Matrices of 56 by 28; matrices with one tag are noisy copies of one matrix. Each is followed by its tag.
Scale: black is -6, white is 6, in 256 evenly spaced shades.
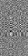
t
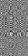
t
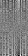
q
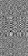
t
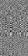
t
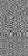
t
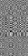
t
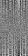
q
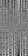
q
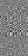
t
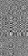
t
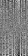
q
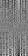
q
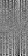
q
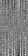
q
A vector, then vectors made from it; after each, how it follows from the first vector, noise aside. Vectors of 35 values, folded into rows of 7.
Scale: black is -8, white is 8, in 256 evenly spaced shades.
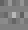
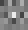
scaled up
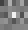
scaled up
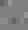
partly zeroed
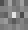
scaled up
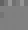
partly zeroed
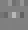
partly zeroed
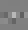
partly zeroed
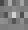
scaled up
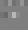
partly zeroed
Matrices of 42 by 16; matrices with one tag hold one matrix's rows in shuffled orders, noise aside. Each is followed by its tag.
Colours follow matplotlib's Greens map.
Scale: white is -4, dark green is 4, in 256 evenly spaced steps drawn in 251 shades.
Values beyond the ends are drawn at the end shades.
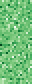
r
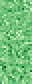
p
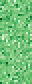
r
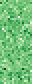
p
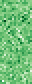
p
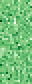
r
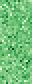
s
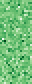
p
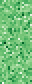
p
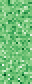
p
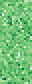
p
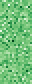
s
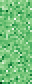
r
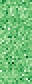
s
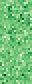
p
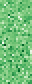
p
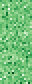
s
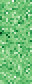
r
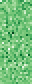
s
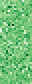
s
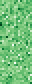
r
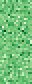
p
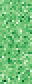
p
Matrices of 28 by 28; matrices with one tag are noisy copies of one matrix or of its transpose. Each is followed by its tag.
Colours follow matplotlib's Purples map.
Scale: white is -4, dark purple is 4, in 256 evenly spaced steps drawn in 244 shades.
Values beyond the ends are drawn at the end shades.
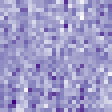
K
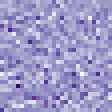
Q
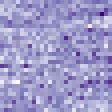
K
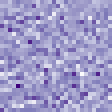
Q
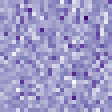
Q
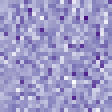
Q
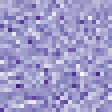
Q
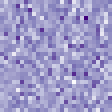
Q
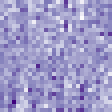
K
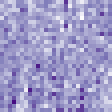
K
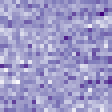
K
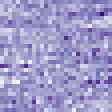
K
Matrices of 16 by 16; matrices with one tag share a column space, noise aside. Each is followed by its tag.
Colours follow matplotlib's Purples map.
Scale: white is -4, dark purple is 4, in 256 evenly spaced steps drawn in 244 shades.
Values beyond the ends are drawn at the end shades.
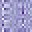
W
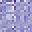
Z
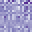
Z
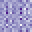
W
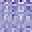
Z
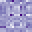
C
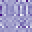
C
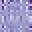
Z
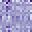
Z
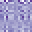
Z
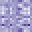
W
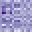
W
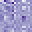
Z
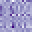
C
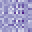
W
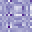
C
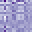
Z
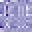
C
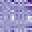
Z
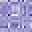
C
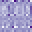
C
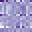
C
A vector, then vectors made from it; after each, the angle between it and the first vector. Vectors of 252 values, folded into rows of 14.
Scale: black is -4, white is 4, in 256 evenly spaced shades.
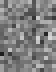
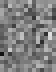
nearly parallel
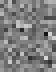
partly aligned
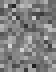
orthogonal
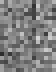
nearly parallel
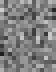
nearly parallel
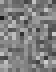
partly opposed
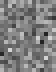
nearly parallel
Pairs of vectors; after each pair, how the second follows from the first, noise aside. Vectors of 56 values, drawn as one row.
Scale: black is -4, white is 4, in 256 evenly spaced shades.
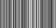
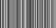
shuffled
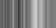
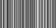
shuffled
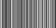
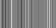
partly zeroed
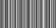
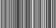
shuffled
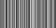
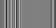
partly zeroed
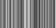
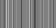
partly zeroed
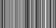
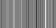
partly zeroed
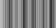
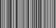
shuffled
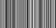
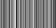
shuffled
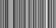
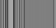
partly zeroed
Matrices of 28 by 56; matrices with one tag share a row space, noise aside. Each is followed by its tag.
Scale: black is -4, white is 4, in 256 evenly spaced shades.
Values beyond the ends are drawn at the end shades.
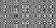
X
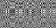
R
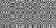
R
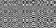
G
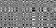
G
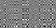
X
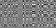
G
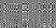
X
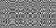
R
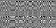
R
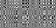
X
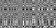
G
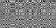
R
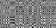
R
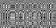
R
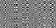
X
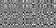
G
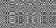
R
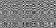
G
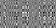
X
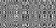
X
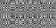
R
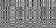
R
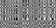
X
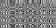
R
